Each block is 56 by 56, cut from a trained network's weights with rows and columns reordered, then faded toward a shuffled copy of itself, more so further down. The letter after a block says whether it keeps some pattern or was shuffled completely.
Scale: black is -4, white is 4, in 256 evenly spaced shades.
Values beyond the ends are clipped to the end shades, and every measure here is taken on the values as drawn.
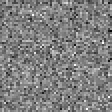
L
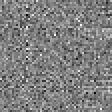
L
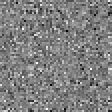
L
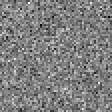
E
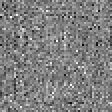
L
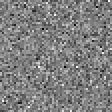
E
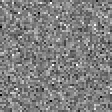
E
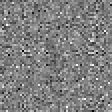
L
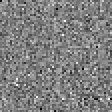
L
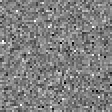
L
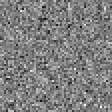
L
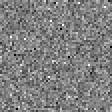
E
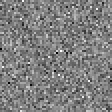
E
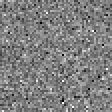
E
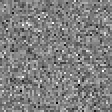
L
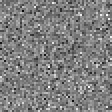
E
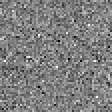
L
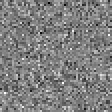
L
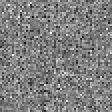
L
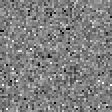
E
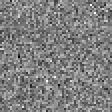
L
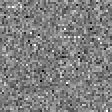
E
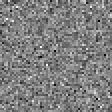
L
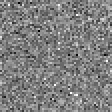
E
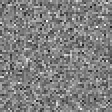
E
